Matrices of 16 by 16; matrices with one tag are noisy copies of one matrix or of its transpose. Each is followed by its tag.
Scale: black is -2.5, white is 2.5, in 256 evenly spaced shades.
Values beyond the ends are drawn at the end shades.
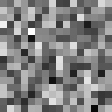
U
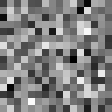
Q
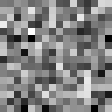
U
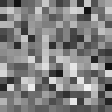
Q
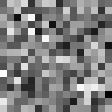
U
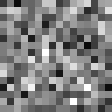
Q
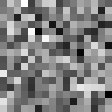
U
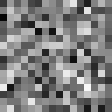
Q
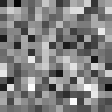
Q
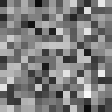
Q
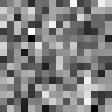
U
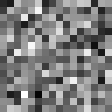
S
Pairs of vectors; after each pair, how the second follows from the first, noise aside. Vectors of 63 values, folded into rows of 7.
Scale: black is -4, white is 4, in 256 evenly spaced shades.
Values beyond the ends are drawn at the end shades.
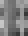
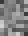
sign-scrambled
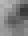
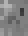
partly zeroed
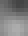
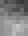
copied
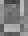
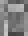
reversed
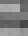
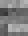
reversed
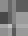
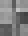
reversed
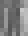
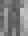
copied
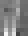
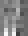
copied
